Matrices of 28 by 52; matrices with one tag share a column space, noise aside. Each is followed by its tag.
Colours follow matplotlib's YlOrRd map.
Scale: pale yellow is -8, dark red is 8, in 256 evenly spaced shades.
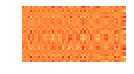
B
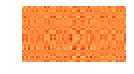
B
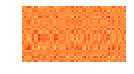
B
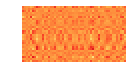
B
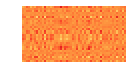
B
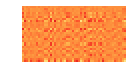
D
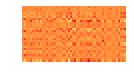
D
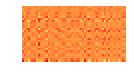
D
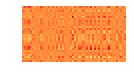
B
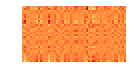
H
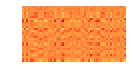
D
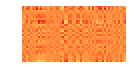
H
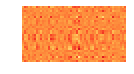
B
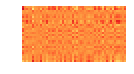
H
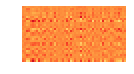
D
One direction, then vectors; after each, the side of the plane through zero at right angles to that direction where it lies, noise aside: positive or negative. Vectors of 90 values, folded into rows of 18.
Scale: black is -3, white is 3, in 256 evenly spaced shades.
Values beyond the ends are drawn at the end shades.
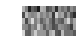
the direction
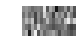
positive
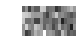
positive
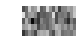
negative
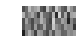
negative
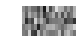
negative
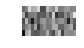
negative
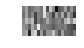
positive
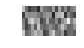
positive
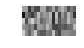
positive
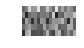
negative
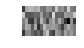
negative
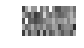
negative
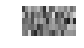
negative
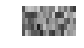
negative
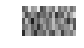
negative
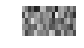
positive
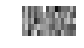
positive
